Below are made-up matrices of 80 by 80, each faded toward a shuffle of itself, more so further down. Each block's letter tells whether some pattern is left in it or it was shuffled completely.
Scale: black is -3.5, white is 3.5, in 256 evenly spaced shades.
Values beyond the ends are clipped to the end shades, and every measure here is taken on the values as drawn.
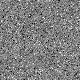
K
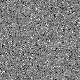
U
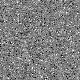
U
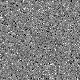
U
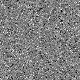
U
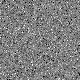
K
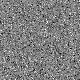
K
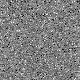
U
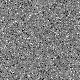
K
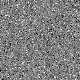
K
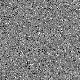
U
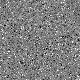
K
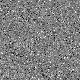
U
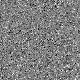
U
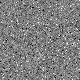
K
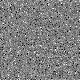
U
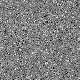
U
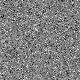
K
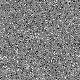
K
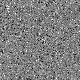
U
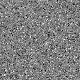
U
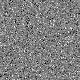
U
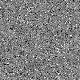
U
